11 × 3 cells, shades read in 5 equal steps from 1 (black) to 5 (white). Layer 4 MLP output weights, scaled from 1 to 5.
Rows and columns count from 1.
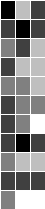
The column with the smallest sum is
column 1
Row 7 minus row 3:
-1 1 1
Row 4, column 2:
4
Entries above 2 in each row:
1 0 2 2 3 2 2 0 3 0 3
